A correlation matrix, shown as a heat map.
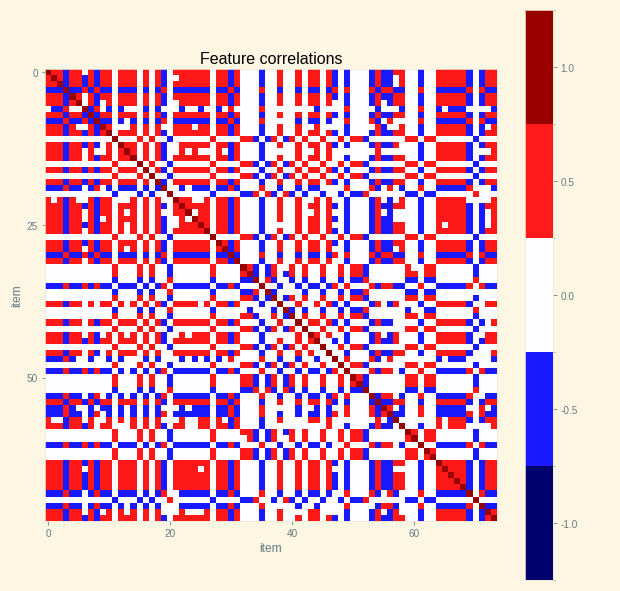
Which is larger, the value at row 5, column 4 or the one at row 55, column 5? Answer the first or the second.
the first
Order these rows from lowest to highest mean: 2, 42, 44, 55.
55, 42, 44, 2
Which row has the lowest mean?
69
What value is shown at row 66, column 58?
0.5
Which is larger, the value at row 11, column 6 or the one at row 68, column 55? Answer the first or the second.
the first
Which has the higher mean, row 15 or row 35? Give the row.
15
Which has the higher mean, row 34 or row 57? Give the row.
57
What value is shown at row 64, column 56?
-0.5
